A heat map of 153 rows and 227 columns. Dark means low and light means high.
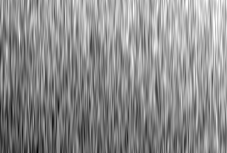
Mirror symmetry: none. Histogram: bell-shaped. Ninth with the highest average: top right. Slope: up to the top right. Ninth with the lowest average: bottom left.
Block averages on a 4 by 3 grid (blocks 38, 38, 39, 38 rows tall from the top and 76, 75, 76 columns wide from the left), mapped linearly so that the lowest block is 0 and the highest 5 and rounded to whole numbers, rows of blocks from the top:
3 4 5
2 3 4
1 2 3
0 1 2
